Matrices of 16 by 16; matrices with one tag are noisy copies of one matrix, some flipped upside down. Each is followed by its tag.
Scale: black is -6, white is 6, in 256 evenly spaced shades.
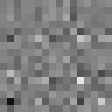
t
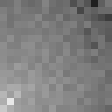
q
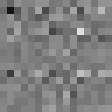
t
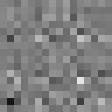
t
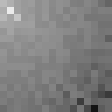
q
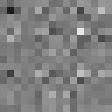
t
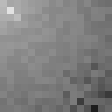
q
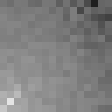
q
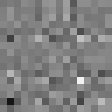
t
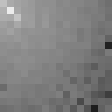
q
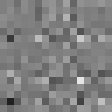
t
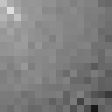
q
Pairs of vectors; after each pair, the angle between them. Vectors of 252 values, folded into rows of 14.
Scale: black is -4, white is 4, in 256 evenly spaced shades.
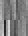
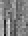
nearly parallel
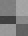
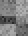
nearly parallel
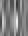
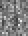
partly opposed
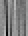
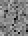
orthogonal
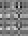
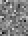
orthogonal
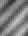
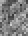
partly aligned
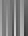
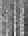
nearly parallel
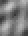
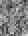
partly opposed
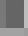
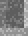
nearly parallel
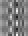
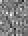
partly aligned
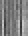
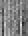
nearly opposite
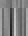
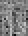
partly opposed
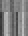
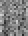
partly opposed
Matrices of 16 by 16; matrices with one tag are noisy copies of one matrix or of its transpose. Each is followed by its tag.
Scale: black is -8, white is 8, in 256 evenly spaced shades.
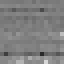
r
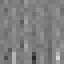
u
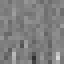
u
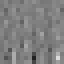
u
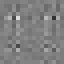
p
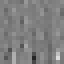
u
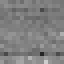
r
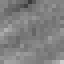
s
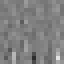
u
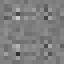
p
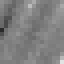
s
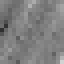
s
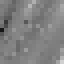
s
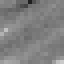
s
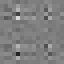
p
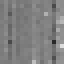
r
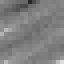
s
